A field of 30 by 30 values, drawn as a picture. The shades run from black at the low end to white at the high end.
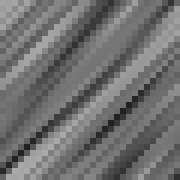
The histogram is bell-shaped. The grain runs diagonally up to the right. No row or column stands out. The ninth with the highest average is the top left.
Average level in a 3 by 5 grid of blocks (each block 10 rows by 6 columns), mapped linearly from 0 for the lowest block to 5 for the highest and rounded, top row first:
54134 / 31322 / 24202
